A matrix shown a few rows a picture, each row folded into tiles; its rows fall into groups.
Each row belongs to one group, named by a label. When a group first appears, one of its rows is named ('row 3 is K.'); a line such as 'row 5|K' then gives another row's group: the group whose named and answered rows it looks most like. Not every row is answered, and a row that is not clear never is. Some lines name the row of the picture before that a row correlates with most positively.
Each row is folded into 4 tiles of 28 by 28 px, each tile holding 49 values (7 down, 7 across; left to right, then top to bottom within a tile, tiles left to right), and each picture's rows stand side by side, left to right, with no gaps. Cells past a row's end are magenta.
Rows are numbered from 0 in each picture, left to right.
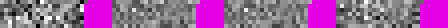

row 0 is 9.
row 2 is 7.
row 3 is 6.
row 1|7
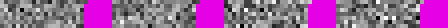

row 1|9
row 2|7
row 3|9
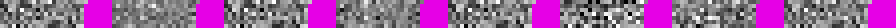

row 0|7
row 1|6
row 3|6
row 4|7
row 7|7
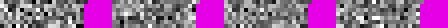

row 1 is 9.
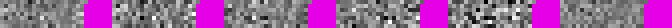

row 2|6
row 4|6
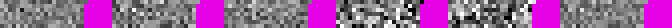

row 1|7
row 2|6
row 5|7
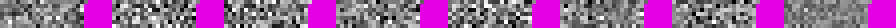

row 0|9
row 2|7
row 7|7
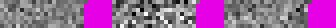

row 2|9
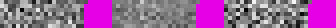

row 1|6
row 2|6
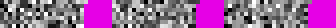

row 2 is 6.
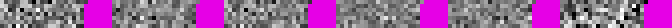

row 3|9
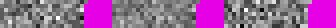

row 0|9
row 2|7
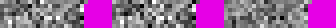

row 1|9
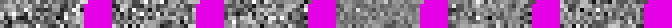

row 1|7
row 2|9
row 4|6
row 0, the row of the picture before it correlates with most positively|2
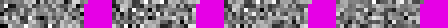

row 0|6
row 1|7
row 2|7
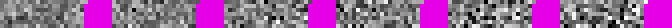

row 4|6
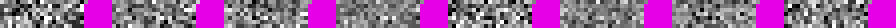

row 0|9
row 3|9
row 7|6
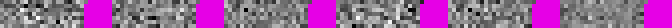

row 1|6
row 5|6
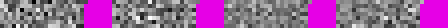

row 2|6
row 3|9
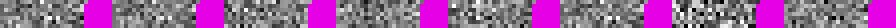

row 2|7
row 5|9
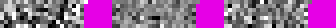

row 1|6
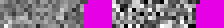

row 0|9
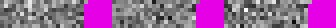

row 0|6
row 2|7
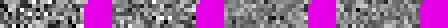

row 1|9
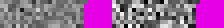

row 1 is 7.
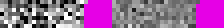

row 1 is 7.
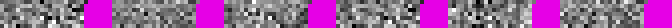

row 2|6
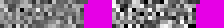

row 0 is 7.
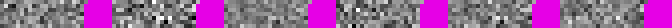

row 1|9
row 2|9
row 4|9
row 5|9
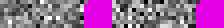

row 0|9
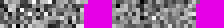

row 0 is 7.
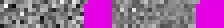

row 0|6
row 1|7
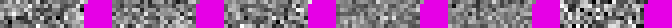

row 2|9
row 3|9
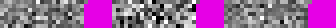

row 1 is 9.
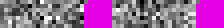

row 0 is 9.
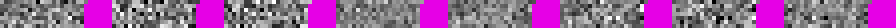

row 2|7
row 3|7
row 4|9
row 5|9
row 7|6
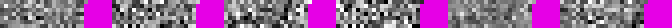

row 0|6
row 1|7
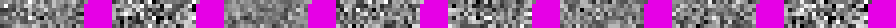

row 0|6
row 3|7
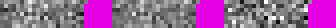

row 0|6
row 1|6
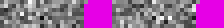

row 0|6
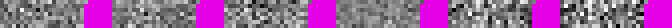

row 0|7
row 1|6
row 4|6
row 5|6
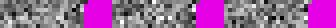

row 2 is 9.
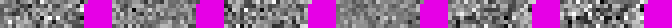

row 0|9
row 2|7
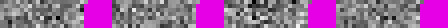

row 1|7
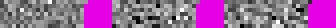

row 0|7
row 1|6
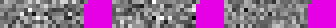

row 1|9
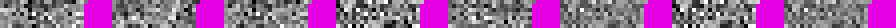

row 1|9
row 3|7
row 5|7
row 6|7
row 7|7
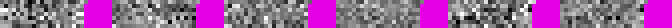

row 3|6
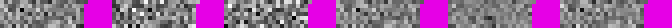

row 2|6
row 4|6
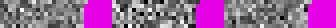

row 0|7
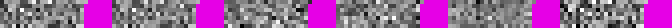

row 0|7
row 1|7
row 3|9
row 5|7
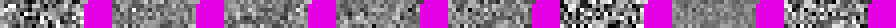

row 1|7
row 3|9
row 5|7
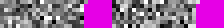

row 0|9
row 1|7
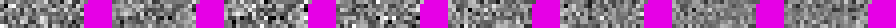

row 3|9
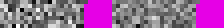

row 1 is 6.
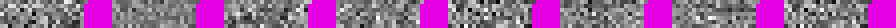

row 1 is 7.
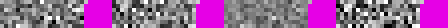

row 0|9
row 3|7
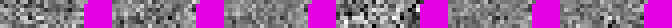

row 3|9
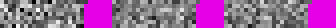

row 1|6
